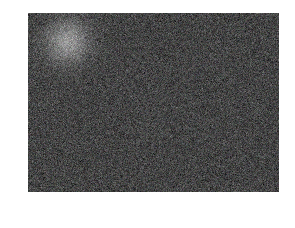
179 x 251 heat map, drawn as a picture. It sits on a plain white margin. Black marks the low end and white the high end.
One bump rises in the top left. Overall the values sit about 30% of the way up the scale. The halves do not mirror each other. No regular stripes run through it. The ninth with the highest average is the top left. No single row or column stands out from its neighbours.
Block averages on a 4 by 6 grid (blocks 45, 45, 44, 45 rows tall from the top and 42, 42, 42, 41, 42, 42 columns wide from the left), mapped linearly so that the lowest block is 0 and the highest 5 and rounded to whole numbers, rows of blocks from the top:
540000
110000
000000
000000
